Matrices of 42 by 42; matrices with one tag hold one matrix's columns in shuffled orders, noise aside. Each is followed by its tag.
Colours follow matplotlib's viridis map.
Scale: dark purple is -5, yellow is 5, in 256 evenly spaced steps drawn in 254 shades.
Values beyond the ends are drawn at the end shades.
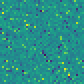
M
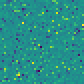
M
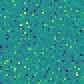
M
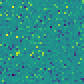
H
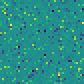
M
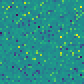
H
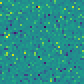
H
